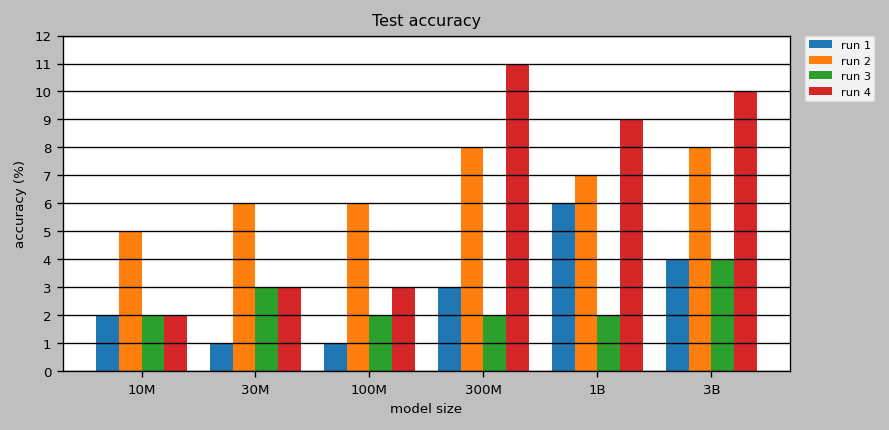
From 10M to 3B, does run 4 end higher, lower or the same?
higher
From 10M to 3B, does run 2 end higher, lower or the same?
higher
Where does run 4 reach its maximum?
300M
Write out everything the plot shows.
Title: Test accuracy
x-axis: model size, ticks 10M 30M 100M 300M 1B 3B
y-axis: accuracy (%), ticks 0 1 2 3 4 5 6 7 8 9 10 11 12
Legend: run 1, run 2, run 3, run 4
Values:
run 1: 2 1 1 3 6 4
run 2: 5 6 6 8 7 8
run 3: 2 3 2 2 2 4
run 4: 2 3 3 11 9 10
